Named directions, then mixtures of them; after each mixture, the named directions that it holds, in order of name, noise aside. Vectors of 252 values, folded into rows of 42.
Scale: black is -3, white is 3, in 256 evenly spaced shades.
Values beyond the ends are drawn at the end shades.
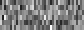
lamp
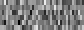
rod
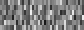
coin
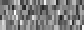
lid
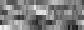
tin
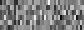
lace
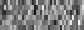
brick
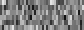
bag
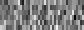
coin, lid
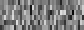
coin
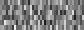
coin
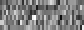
bag, lace, lid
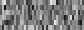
bag, brick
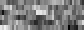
tin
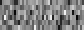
lace, lamp, rod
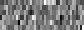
lace, lid, rod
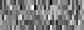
brick, lamp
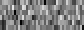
lid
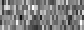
bag, coin, tin
